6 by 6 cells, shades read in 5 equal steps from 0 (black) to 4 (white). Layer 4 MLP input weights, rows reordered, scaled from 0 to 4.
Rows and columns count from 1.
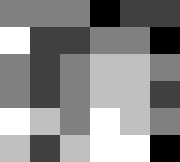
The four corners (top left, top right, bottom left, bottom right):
2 1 3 0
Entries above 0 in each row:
5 5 6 6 6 5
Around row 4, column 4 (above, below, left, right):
3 4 2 3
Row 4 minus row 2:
-2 0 1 1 1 1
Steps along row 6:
down up up same down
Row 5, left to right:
4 3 2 4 3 2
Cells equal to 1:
8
